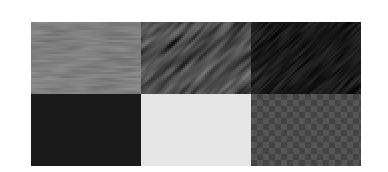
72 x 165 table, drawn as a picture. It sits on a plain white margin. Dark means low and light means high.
The table splits into 2 rows of 3 panels. Panel 1,1: middling, streaked across, faint in contrast. Panel 1,2: low, slanting up to the right. Panel 1,3: very low, slanting up to the right, faint in contrast. Panel 2,1: very low, flat. Panel 2,2: very high, flat. Panel 2,3: low, checkered, faint in contrast.
